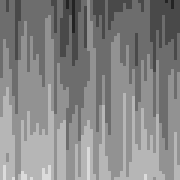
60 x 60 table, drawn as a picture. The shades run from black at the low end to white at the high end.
Grain: streaks running down. Slope: up to the bottom. Ninth with the highest average: bottom left.
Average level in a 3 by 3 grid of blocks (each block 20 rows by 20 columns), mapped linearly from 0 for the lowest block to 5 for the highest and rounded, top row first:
1 0 0 | 3 2 2 | 5 4 4
